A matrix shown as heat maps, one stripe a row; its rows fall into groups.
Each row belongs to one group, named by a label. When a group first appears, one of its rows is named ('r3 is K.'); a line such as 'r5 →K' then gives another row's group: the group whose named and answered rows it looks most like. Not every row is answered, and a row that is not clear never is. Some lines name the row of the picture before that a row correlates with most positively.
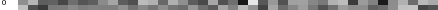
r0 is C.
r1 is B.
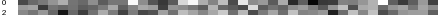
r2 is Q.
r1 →C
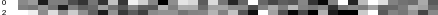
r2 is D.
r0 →C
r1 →Q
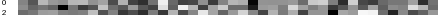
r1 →Q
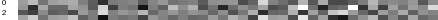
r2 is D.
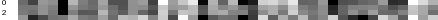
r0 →Q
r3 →Q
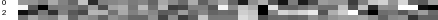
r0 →D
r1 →B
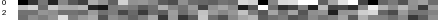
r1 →D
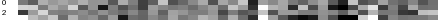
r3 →D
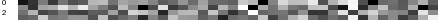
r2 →C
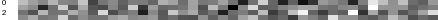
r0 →D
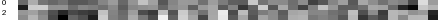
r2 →Q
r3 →Q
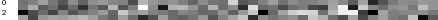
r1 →C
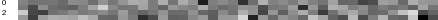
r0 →Q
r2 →B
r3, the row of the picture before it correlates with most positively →3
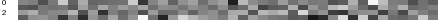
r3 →C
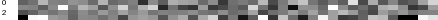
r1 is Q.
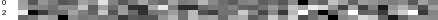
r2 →B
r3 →Q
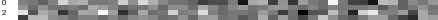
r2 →D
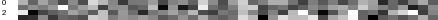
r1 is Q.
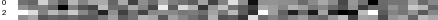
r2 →D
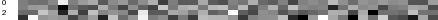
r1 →Q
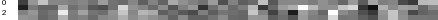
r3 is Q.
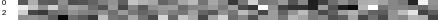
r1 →D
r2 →B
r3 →Q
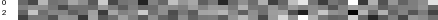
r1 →Q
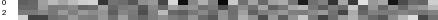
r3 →B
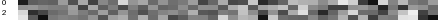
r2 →B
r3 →B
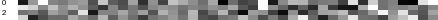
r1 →D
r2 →D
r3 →B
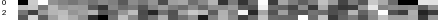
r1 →D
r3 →D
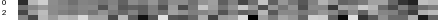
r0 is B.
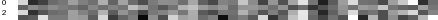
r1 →C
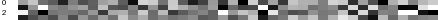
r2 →B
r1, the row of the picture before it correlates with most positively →3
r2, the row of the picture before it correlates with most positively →0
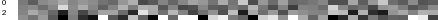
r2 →C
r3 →Q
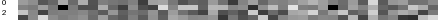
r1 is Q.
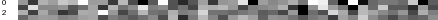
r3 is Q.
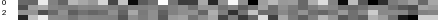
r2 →C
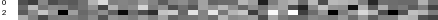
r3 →B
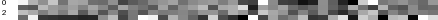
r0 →D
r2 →D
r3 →C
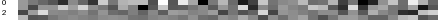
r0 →Q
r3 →B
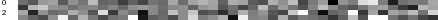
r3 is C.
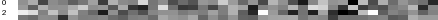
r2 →D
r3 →Q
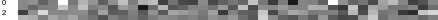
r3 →D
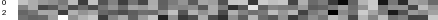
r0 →D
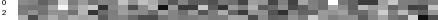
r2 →D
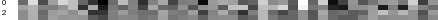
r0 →D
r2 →D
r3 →D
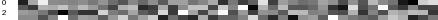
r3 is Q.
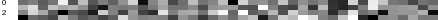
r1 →D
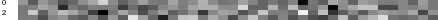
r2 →D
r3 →C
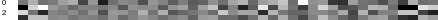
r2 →B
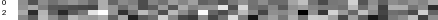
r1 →Q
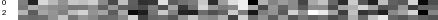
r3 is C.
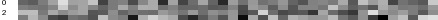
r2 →D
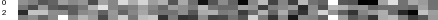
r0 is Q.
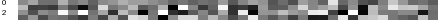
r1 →Q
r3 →C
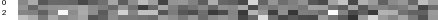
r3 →D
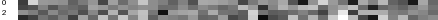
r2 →C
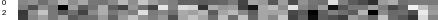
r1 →Q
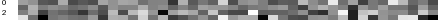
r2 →C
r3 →B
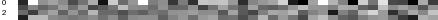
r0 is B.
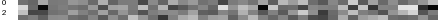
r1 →B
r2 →B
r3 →C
